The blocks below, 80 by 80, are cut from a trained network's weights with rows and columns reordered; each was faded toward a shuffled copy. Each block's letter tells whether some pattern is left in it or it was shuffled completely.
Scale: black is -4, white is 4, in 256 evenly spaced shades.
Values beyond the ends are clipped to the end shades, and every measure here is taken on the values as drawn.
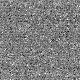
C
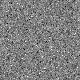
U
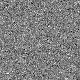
U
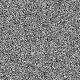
U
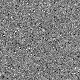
U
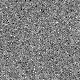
U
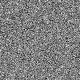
U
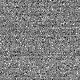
C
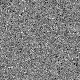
U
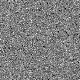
U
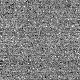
C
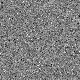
U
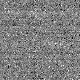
C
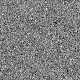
U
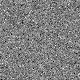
U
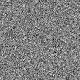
C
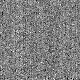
C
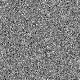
C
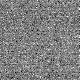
C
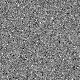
U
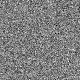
U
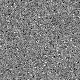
U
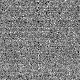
C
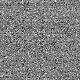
C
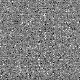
C
